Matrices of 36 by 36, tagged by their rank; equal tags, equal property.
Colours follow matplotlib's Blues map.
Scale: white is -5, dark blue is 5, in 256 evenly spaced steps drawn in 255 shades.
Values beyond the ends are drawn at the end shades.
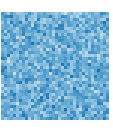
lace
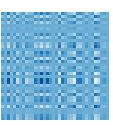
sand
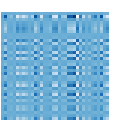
sand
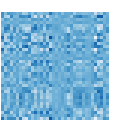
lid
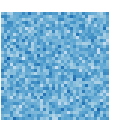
lace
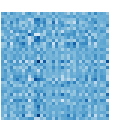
lid
